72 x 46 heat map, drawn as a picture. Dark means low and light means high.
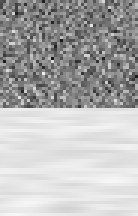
It is made of 2 by 1 panels. Panel 1,1: middling, fine-grained, strong in contrast. Panel 2,1: very high, streaked across, faint in contrast.
